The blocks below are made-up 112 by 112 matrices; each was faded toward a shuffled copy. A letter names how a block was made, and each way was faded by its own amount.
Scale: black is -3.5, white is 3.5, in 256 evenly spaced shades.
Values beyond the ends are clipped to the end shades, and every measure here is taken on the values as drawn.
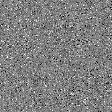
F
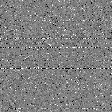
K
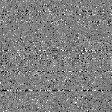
K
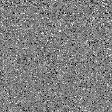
F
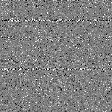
K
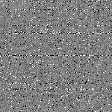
K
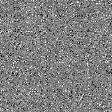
F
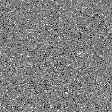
F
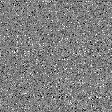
F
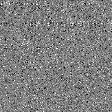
F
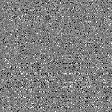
K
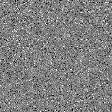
F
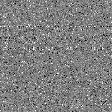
F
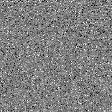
F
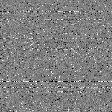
K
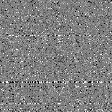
K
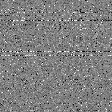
K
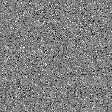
F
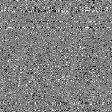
K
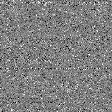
F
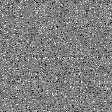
F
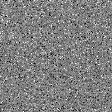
F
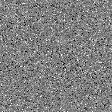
F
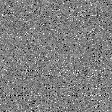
F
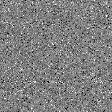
F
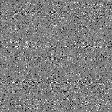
K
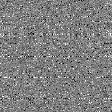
K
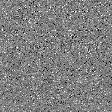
F
